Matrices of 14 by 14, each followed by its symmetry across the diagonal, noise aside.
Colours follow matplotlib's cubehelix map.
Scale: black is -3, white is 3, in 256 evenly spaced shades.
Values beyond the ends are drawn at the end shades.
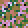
symmetric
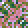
symmetric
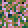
neither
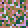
symmetric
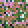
neither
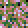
antisymmetric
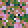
antisymmetric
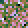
symmetric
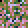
neither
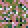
neither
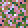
symmetric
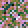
symmetric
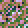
symmetric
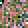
neither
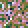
neither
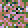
neither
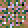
antisymmetric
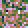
neither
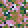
antisymmetric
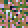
antisymmetric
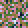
antisymmetric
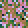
neither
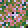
symmetric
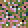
antisymmetric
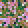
antisymmetric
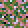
neither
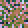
antisymmetric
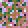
symmetric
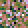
antisymmetric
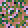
symmetric
